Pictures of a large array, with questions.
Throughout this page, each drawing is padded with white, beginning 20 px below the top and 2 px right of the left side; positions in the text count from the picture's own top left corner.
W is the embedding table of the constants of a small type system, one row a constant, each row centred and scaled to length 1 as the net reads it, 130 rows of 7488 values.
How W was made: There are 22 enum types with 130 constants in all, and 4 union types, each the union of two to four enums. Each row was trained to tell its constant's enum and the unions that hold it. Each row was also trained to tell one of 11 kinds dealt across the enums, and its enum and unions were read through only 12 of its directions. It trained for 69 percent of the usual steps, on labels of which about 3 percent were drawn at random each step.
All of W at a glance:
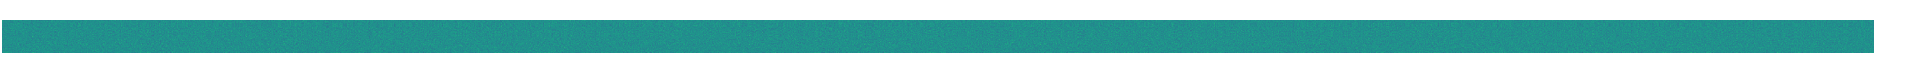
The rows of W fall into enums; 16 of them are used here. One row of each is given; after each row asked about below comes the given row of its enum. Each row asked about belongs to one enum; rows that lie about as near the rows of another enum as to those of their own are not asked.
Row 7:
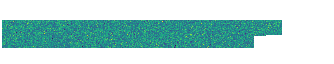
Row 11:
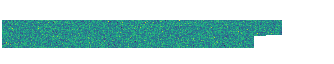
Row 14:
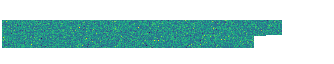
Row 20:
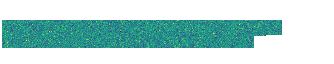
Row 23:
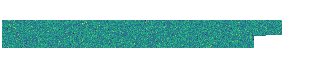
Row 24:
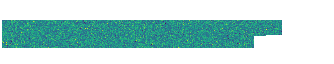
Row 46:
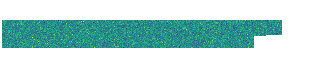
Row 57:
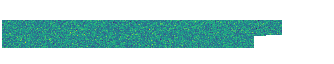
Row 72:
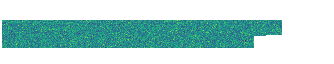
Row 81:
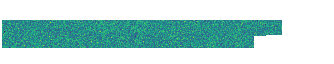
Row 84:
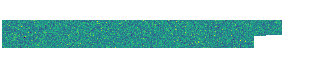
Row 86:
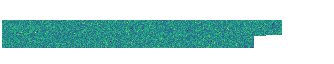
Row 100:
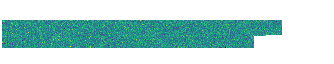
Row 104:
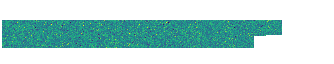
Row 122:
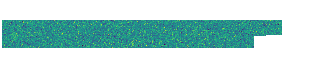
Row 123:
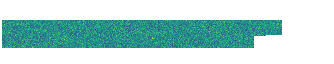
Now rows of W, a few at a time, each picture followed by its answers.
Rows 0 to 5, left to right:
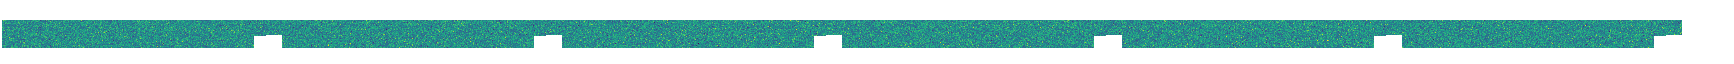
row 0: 20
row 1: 46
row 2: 100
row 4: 84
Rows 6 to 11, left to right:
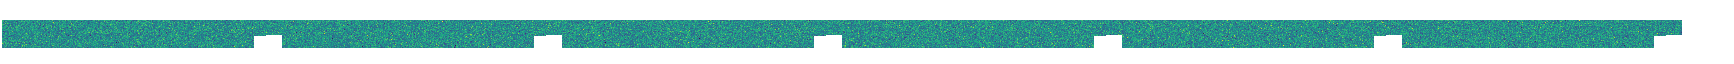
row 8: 86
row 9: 20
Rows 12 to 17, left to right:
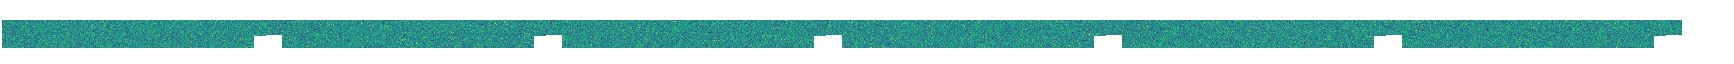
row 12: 57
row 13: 20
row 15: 24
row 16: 84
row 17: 24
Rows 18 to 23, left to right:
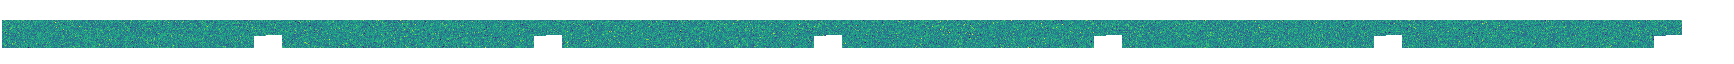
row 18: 7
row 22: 72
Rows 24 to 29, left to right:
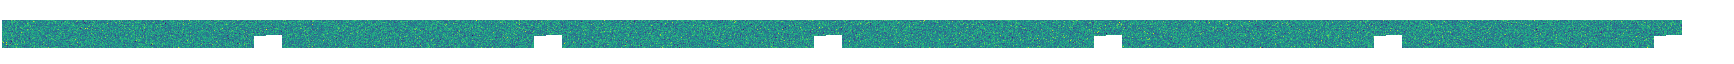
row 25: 20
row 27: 72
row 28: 100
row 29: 86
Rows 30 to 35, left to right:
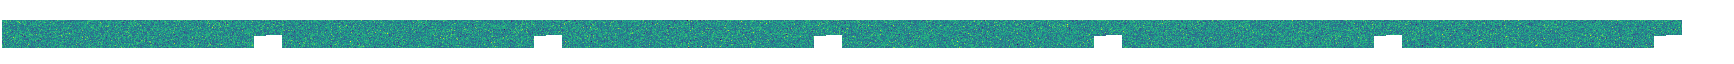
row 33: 104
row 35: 20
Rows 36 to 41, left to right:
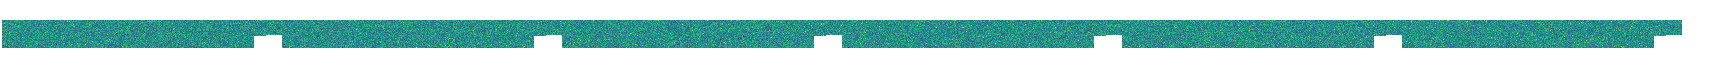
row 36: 86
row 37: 100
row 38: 57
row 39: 24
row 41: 7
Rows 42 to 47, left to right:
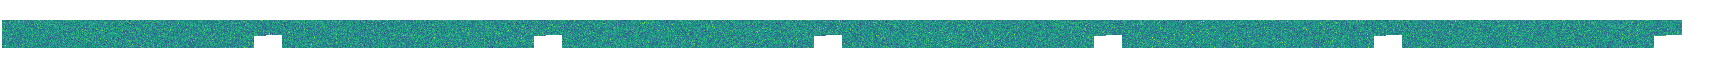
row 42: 20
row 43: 72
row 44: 84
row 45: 57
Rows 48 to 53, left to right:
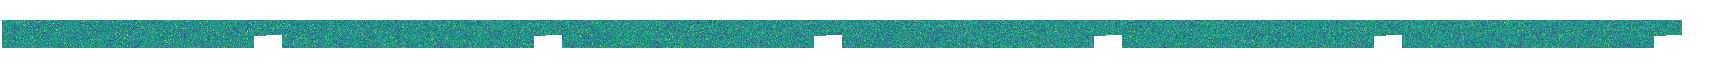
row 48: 72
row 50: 57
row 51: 100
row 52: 46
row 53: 86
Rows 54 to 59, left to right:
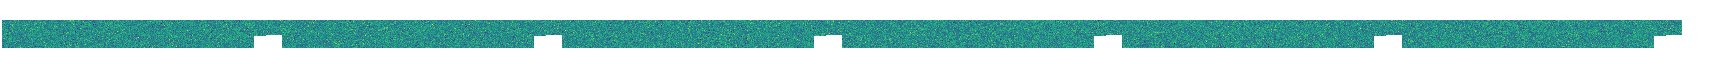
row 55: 81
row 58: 81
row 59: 100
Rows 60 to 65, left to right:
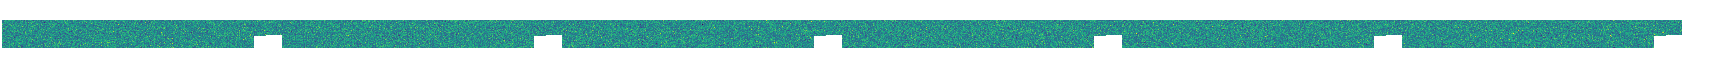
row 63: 11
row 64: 81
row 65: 46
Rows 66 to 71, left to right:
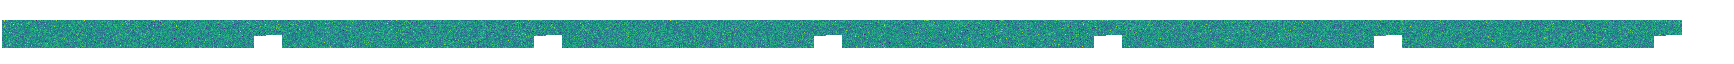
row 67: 11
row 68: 57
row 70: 86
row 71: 7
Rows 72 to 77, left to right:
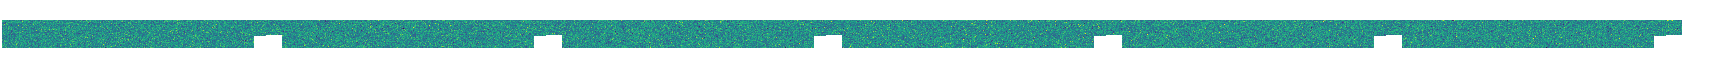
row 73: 100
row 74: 84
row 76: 84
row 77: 104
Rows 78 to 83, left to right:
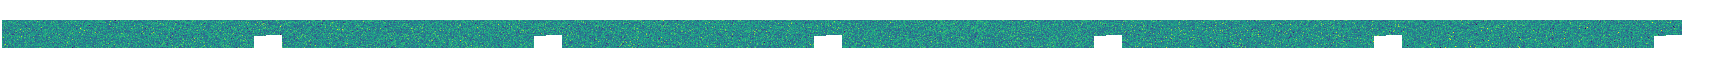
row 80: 20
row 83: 123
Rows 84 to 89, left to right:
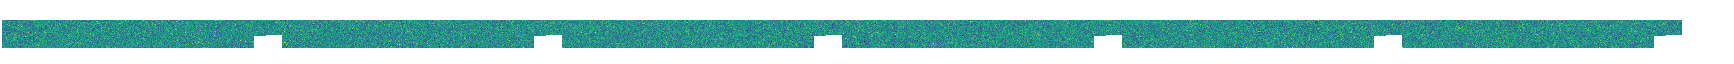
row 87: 104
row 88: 72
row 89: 11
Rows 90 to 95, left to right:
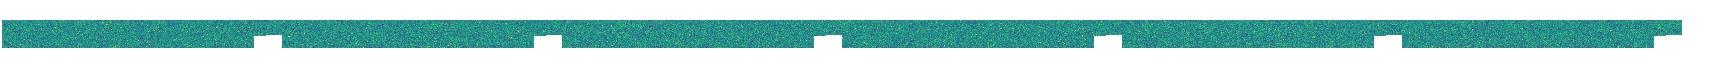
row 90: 14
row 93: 7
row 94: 23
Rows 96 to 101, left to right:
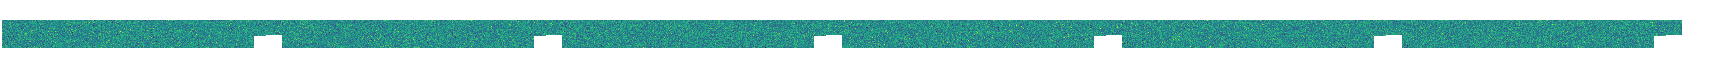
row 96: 100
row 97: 86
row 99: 81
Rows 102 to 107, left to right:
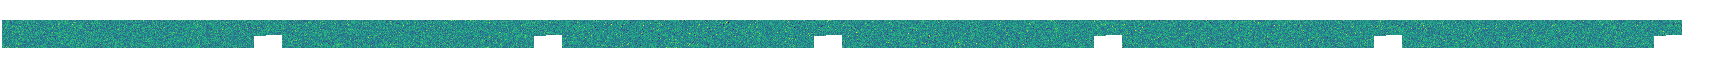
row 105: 57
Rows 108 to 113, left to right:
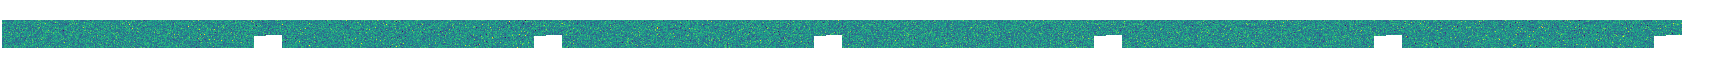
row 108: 84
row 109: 23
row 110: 23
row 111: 57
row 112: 46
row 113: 7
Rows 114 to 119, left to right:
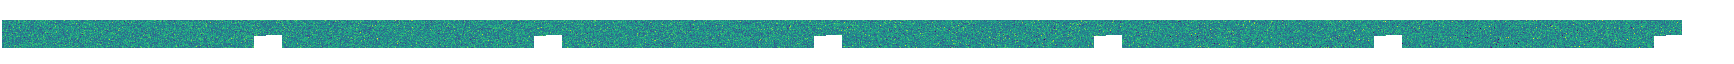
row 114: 84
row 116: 14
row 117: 23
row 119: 122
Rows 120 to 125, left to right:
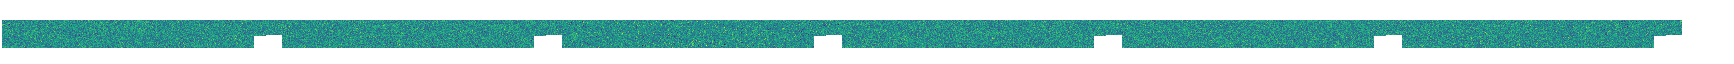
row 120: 81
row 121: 123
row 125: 23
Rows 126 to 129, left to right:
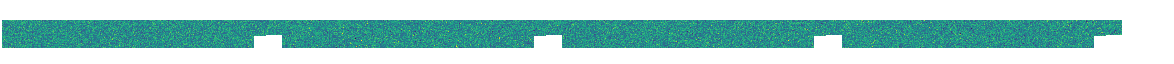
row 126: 14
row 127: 7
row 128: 46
